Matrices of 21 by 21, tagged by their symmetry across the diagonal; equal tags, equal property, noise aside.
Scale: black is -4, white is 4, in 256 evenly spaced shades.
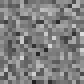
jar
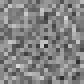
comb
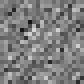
comb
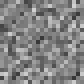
comb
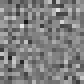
jar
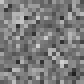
comb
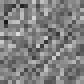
comb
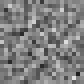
jar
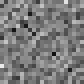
comb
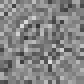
comb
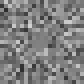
jar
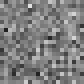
jar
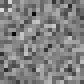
comb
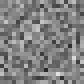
comb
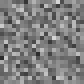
jar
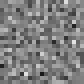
jar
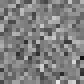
jar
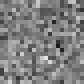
jar
